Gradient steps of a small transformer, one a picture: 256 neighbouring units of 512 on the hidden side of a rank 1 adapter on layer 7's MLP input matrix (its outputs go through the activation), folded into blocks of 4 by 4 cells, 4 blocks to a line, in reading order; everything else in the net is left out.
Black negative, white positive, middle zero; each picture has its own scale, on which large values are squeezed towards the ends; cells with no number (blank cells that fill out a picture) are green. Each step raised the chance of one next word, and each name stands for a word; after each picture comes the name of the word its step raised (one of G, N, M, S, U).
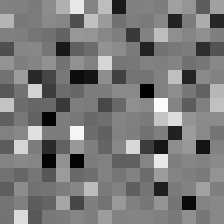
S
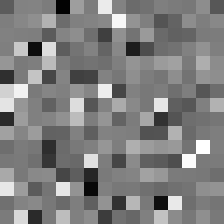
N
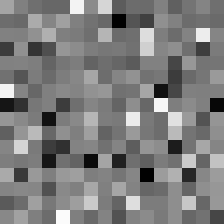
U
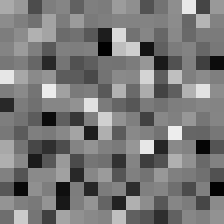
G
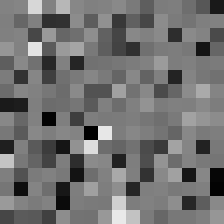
U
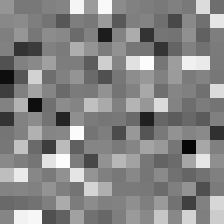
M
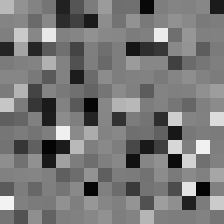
N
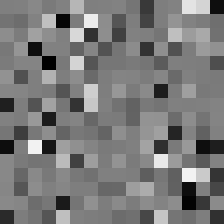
M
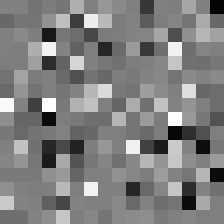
S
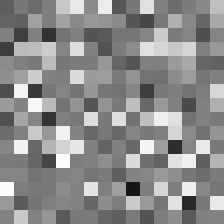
U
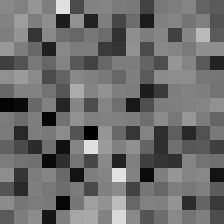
U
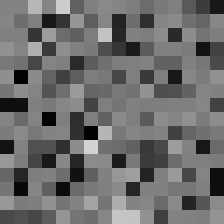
U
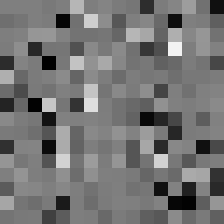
M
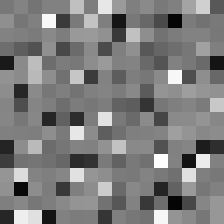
M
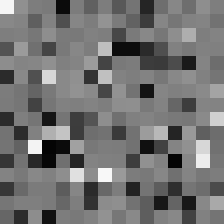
N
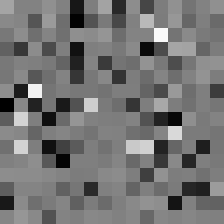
G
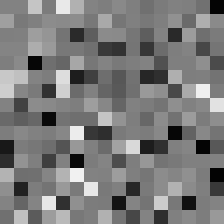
S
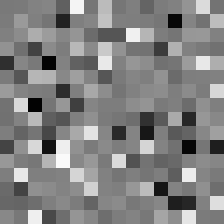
M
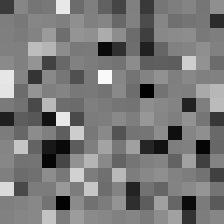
S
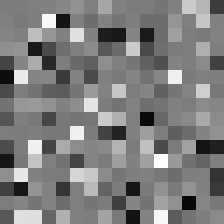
M
